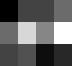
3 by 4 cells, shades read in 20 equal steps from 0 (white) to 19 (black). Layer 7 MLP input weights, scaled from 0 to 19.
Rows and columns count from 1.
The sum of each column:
44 30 41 27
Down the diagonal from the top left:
19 3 18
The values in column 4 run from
0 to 16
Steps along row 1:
down same down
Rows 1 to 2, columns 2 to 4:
14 14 11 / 3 9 0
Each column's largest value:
19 14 18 16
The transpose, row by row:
19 11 14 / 14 3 13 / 14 9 18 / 11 0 16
